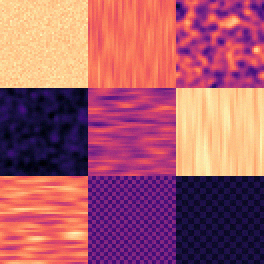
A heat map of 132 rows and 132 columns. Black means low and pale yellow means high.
The table splits into 3 rows of 3 panels. Panel 1,1: very high, fine-grained, faint in contrast. Panel 1,2: high, streaked downward, faint in contrast. Panel 1,3: middling, blotchy, strong in contrast. Panel 2,1: very low, blotchy, faint in contrast. Panel 2,2: middling, streaked across. Panel 2,3: very high, streaked downward, faint in contrast. Panel 3,1: high, streaked across. Panel 3,2: low, checkered. Panel 3,3: very low, checkered, faint in contrast.
